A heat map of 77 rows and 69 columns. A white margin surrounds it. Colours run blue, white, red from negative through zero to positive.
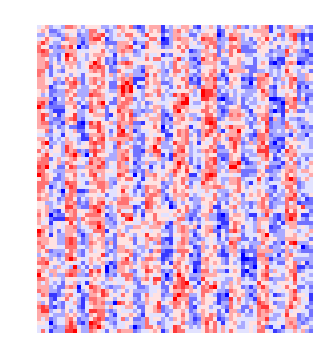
Ninth with the highest average: middle left. Slope: none. Stripes: upright, repeating 10 times. Grain: streaks running down. Average level on the scale: 50%.
